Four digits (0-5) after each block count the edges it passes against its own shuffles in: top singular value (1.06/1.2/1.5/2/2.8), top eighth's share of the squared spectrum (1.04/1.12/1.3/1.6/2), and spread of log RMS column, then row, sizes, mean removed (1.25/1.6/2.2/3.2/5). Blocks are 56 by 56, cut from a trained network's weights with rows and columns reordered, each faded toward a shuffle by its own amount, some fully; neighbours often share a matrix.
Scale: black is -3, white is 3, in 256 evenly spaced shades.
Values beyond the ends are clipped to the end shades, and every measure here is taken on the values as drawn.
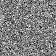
0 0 0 0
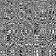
3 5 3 3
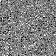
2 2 1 0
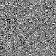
3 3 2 2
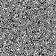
0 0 0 0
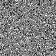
2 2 0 0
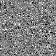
2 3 1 1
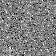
0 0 0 0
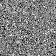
1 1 0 0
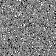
0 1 0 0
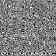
3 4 1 2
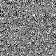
2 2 0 0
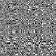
3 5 3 3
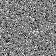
0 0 0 0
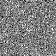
1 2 0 0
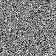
1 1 0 0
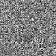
3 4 2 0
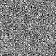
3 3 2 1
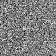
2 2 0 0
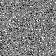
1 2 0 0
